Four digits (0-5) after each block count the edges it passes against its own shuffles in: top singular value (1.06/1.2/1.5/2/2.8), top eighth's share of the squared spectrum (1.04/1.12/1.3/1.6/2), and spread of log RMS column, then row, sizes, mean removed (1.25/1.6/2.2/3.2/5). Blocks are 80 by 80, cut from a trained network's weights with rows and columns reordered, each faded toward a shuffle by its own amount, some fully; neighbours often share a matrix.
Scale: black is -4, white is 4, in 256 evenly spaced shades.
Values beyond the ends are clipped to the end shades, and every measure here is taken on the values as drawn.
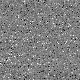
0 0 0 0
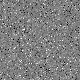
0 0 0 0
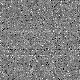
2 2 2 0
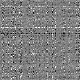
3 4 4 2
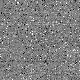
1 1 0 0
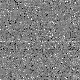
2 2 1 1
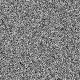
1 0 0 0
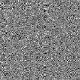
3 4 2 2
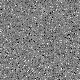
0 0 0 0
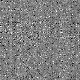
2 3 0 2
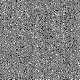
2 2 0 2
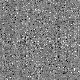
2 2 0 1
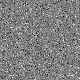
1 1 0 0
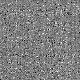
2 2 0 2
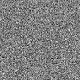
3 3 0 1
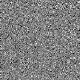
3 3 2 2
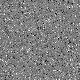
0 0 0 0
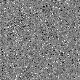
1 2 0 1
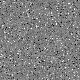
0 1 0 0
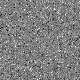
1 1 0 0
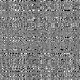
4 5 2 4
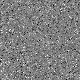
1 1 0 0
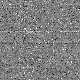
2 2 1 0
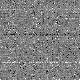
3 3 2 1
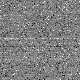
2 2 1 1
